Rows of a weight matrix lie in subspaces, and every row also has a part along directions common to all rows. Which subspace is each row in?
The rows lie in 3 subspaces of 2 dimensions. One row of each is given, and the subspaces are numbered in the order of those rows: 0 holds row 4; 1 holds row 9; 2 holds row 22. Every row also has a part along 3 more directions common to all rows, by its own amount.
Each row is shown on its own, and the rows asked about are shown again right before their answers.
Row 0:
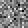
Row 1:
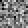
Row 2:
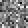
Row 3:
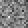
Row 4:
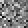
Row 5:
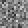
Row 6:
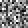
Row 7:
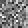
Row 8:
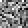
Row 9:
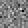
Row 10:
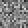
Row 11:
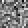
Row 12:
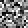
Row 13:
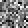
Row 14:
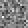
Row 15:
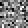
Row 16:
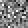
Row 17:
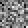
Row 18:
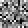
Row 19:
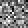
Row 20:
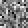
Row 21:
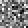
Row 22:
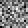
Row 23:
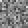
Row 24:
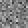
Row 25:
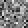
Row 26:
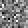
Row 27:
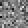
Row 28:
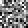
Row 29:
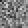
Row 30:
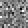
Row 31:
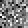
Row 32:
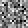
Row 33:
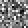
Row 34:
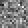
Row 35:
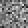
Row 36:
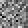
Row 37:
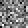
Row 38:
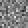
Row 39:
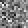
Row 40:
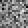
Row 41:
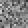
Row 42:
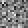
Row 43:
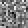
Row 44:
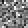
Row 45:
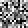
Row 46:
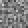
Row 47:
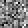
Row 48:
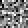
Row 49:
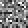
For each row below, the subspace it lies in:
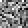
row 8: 0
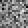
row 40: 2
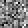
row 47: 0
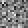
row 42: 0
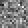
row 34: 1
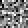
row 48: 0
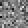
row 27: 1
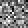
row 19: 1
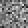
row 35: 2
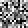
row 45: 1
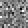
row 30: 1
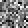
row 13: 0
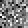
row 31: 0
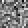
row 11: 0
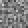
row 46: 2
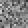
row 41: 2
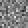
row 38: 1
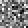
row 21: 2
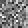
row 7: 0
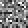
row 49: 2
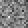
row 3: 1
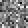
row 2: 0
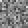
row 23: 2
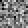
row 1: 2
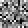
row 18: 1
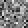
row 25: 2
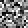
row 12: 0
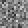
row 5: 0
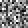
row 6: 2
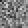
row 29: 0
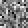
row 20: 0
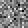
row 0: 1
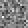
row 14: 1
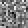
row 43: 0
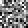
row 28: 2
